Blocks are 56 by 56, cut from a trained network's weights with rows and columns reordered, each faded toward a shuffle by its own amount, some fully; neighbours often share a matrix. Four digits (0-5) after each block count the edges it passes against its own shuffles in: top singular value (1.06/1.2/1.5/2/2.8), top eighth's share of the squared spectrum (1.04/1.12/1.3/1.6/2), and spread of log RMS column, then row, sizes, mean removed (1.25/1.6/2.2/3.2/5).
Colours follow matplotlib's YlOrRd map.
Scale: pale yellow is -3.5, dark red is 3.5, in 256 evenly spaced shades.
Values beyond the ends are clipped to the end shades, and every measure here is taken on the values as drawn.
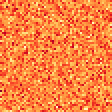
1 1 0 0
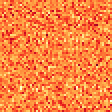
3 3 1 1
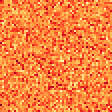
0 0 0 0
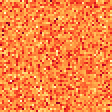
0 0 0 0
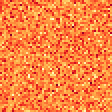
0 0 0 0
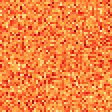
2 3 1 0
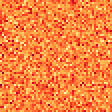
2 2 0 0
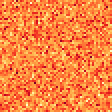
0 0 0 0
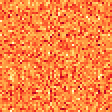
3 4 2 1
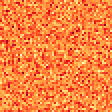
0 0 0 0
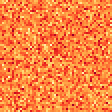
2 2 0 0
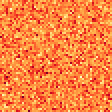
0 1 0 0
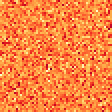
1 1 0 0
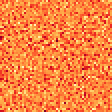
2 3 1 2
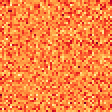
3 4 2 1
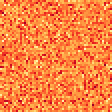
2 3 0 1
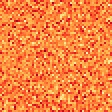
1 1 0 0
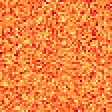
2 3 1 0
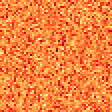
2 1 0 0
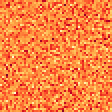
1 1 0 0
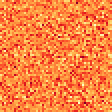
3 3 1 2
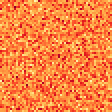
1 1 0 0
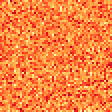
2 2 0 0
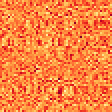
4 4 2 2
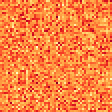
3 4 2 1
